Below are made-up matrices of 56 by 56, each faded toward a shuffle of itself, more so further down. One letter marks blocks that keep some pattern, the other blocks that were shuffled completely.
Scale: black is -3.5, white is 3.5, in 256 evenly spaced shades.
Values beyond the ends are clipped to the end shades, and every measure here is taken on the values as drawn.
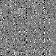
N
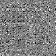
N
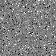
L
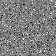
L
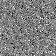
L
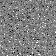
L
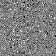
N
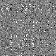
N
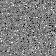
L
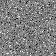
L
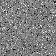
L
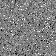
L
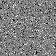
L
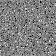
L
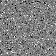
L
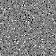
N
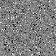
N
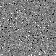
L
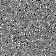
L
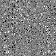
N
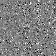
N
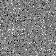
L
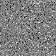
N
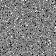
L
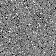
L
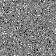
L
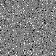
N
